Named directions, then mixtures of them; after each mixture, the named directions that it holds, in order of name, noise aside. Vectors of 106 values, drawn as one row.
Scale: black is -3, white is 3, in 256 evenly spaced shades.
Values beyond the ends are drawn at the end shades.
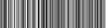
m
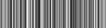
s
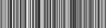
s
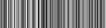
m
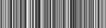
s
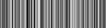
s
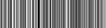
m, s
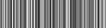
s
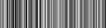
m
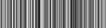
s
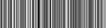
m, s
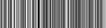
m, s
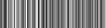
m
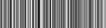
m, s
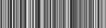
s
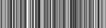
s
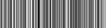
m, s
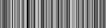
m, s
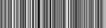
m, s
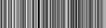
m, s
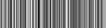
m, s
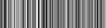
m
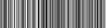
m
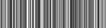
s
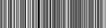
m, s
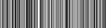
m, s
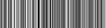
m, s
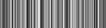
s
